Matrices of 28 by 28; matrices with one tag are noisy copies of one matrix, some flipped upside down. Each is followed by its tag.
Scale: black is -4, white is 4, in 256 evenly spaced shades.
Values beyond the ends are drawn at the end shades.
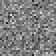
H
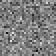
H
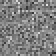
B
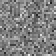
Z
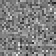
B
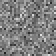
Z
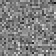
B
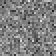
Z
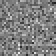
B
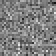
B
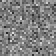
H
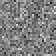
Z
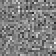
B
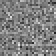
B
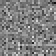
B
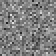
H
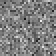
Z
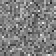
Z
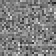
B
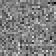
B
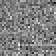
B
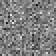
H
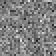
Z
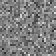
Z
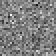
H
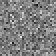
H
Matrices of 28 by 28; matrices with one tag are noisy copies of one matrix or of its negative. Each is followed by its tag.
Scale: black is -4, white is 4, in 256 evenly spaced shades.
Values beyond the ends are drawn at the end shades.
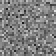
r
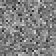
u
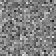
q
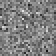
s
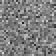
r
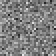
q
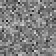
u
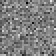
q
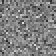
r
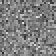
r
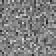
r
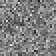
u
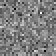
u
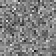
u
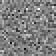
r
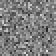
s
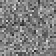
u
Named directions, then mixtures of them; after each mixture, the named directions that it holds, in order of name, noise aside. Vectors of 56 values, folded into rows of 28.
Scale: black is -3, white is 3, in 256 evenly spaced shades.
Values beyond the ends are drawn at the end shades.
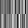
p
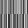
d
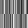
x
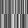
d, p, x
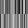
d, p, x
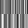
d, p, x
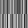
d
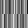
d, p, x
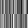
x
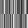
x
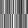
x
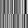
d, p, x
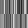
x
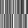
x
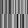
d, p, x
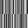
d, x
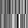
p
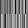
p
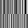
d, p, x
